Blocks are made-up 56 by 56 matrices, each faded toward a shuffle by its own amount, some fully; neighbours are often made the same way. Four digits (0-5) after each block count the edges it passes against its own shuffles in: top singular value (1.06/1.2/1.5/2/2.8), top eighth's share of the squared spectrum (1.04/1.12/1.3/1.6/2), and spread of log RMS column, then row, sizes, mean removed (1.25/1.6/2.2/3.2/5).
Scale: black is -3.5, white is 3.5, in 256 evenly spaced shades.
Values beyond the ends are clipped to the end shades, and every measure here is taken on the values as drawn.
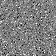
0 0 0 0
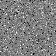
0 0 0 0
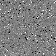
1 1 0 0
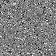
0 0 0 1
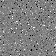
1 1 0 0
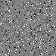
2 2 1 0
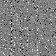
3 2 1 0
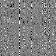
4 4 3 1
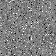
2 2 1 0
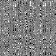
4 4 3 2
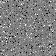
0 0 0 0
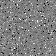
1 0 0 0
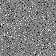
0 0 0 0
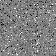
1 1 0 0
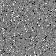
1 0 0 0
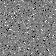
0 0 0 0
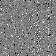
2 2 1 0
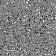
0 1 0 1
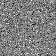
1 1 0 0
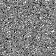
1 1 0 0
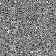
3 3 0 1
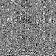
3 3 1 1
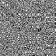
3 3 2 1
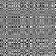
5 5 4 4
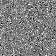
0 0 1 0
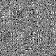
3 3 1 1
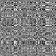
4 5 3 3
